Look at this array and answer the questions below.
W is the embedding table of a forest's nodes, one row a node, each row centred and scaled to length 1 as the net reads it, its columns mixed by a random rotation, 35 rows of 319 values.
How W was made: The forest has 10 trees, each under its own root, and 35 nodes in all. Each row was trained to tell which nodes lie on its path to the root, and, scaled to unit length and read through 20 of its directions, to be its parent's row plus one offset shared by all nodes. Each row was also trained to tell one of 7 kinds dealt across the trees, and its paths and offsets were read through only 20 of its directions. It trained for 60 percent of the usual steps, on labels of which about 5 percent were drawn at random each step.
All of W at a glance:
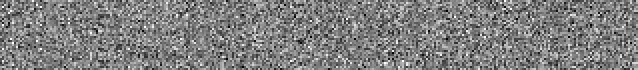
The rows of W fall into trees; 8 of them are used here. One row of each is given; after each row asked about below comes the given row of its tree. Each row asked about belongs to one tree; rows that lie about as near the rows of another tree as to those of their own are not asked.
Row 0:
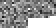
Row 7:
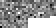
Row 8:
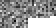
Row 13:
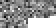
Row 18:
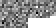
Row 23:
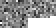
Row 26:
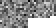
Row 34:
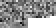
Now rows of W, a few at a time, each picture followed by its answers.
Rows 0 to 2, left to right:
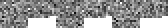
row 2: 26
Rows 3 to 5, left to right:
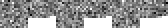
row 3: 13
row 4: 0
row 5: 34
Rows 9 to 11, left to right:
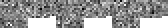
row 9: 34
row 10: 23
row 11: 0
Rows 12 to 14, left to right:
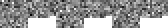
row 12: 13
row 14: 18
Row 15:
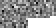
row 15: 0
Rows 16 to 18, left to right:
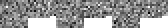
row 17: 26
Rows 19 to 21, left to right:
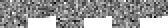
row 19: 34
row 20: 26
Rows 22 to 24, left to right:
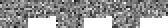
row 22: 26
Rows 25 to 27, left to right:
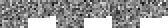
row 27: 7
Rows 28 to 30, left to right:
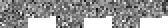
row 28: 7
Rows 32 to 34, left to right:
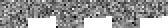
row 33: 7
